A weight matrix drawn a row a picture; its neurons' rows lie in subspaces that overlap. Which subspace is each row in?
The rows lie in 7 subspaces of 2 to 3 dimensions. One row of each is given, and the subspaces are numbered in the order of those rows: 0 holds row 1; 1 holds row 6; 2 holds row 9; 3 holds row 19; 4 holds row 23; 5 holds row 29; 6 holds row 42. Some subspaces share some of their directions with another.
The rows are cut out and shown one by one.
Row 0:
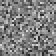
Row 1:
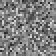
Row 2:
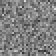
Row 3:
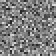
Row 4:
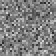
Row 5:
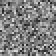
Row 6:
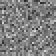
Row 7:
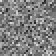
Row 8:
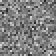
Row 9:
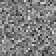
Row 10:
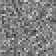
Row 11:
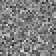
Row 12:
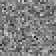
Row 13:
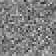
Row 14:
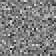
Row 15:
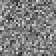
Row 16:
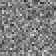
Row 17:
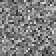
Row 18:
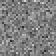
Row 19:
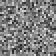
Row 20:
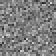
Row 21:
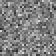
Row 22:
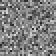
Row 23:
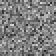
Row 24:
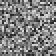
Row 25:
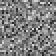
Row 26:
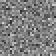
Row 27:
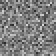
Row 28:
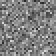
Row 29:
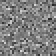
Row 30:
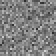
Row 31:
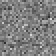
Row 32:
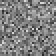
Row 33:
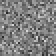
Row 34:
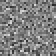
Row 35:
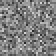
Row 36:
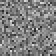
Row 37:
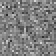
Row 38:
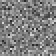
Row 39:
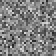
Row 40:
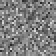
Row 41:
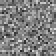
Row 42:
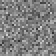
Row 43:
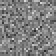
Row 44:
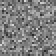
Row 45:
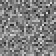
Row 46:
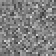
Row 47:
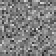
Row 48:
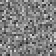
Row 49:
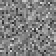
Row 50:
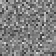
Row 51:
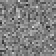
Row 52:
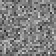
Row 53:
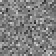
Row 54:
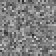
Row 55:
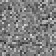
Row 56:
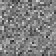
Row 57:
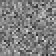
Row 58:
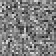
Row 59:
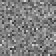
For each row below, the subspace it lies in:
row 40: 0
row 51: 1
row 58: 4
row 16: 6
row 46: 1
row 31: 5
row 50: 4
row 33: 1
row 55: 5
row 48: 5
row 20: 5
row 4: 6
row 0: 1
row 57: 1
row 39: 3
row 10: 1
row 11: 3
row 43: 1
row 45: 4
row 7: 2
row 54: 0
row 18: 4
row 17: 2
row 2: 6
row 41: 3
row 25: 0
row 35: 3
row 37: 4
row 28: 4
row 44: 0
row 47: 6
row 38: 5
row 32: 1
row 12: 0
